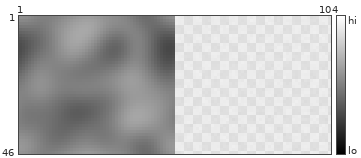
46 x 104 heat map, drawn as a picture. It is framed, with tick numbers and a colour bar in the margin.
It is made of 1 by 2 panels. Panel 1,1: middling, smooth. Panel 1,2: very high, checkered, faint in contrast.
